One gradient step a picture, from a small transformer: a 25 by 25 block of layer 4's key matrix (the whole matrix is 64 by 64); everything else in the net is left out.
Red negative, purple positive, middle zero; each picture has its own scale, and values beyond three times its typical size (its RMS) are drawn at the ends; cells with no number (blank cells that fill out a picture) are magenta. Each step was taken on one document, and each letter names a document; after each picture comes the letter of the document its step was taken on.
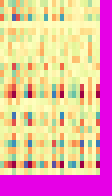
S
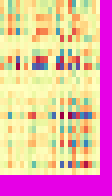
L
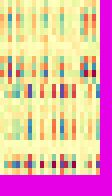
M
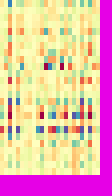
L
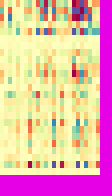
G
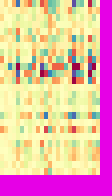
L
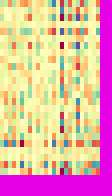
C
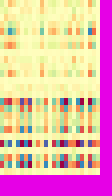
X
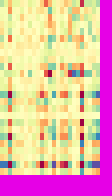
M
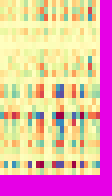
S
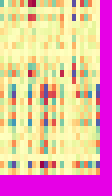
M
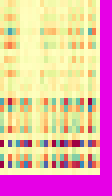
X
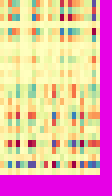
S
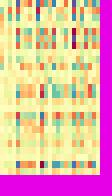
G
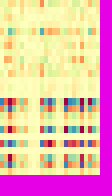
X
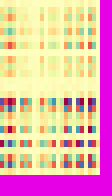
X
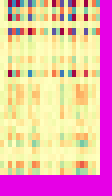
C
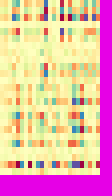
S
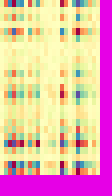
C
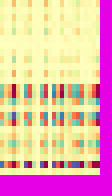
S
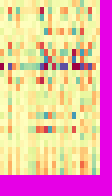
L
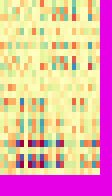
X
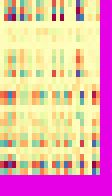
C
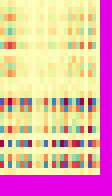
X
